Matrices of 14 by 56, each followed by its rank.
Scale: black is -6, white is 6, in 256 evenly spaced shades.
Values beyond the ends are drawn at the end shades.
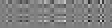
one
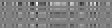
one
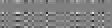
one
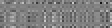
two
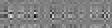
two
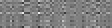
two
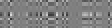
one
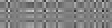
one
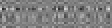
two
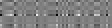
one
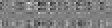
two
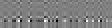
one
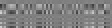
one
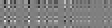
one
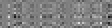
two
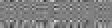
two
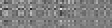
two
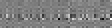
two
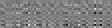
two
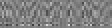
two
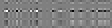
one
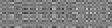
two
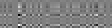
one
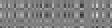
one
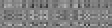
two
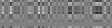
one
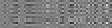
two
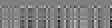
one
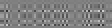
one
